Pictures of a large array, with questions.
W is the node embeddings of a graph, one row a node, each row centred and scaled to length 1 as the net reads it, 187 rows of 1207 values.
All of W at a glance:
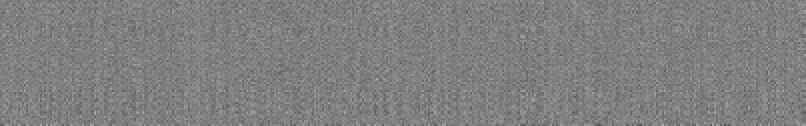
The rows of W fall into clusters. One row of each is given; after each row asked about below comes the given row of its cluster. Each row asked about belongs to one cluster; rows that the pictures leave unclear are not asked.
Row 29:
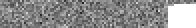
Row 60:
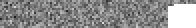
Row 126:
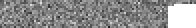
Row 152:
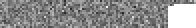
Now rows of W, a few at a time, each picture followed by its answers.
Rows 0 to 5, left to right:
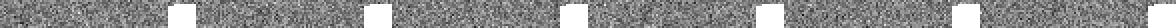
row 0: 60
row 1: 152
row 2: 126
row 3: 29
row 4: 126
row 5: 126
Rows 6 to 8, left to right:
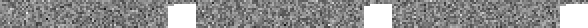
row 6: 29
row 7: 60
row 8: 29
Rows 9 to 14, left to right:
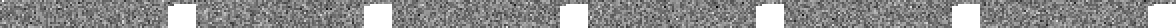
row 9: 60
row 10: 29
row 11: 126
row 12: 126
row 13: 126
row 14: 152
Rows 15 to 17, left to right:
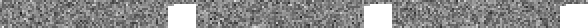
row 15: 29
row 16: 29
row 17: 152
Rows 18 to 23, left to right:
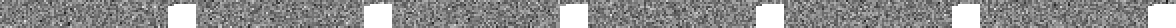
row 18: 152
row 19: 29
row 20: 29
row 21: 60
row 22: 126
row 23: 152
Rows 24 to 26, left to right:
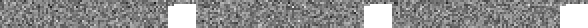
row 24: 126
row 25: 29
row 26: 152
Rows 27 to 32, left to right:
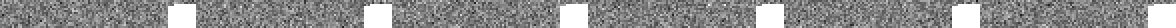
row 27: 60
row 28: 126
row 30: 152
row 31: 152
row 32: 29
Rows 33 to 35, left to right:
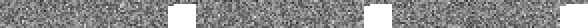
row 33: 152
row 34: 60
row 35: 29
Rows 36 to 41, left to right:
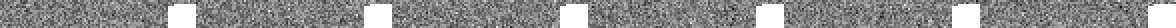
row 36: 126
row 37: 60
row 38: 60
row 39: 60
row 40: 152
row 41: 152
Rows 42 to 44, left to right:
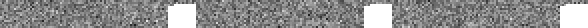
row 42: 152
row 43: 126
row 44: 152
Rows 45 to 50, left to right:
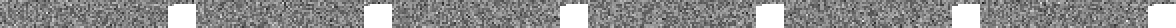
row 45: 152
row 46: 152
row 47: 60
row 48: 29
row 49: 60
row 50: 152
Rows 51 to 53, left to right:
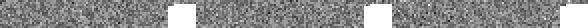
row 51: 60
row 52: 152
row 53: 60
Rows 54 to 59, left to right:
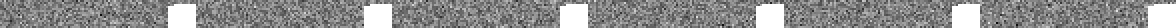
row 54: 126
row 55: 60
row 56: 60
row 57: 152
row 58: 126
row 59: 29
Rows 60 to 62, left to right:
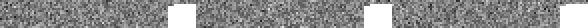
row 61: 60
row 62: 29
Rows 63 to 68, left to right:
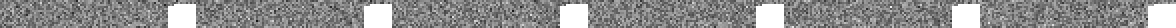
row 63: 126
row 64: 152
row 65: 126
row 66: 126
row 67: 152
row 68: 29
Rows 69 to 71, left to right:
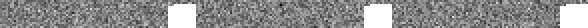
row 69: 152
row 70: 60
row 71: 126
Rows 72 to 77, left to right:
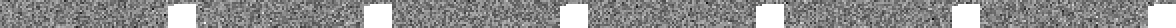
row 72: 29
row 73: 29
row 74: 126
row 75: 126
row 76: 152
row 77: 60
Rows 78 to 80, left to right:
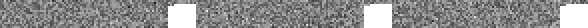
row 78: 126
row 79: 29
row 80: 60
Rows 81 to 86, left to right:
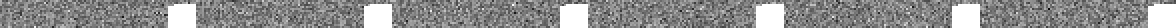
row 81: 29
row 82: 152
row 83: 152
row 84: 29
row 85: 126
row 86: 60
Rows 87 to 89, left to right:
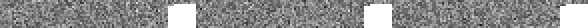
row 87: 29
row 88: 126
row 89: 60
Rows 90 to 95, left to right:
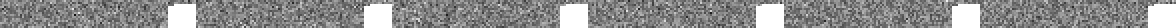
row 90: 60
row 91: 126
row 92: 29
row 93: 152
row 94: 60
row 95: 126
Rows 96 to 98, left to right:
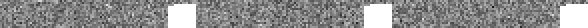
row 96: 29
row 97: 29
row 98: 60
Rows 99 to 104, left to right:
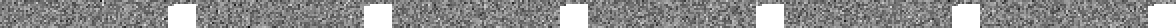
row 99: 152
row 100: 29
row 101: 60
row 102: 152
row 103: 152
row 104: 126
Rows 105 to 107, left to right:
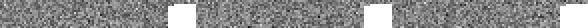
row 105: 126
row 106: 29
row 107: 29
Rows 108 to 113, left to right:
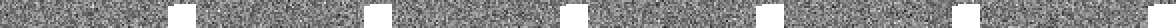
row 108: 60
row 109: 29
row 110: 126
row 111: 29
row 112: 126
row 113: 60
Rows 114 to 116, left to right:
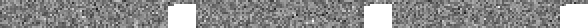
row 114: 60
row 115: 126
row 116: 152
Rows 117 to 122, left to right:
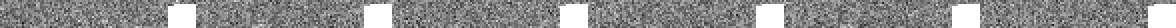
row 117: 60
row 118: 29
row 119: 29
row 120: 29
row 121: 29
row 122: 126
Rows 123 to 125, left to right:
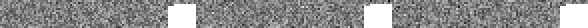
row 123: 60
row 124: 152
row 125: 60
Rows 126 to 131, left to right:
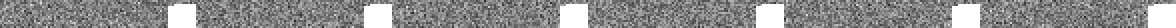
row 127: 126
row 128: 29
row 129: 152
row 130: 60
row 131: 29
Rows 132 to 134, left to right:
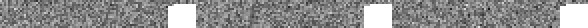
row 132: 152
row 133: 29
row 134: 60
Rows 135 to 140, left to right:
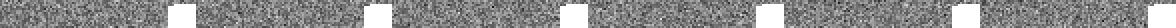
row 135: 60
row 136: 60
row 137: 60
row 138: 29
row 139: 152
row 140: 152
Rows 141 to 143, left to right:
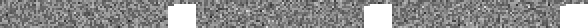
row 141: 60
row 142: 152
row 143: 152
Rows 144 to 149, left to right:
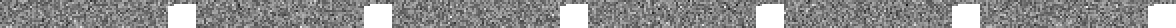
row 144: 152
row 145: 60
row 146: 60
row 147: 152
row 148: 126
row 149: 152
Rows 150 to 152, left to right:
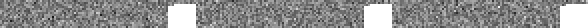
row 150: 126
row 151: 152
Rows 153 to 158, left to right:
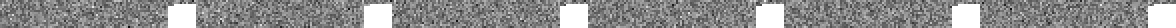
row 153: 60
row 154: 29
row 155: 60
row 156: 60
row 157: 60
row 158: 152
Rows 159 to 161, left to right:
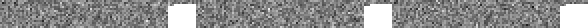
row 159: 152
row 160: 60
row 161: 152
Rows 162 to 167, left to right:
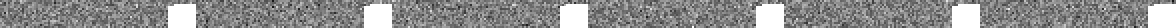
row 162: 152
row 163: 126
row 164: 152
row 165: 60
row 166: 60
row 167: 152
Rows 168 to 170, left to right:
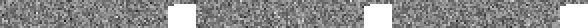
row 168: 60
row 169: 60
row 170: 60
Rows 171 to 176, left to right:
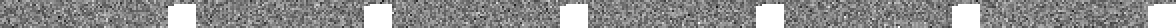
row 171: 60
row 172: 152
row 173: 126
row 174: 126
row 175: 126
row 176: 29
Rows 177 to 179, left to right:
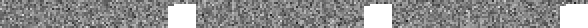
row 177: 60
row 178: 60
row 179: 152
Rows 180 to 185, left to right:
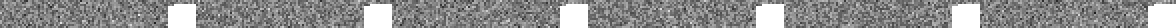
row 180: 126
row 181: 60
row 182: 126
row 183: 60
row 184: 29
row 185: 126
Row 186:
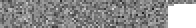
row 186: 29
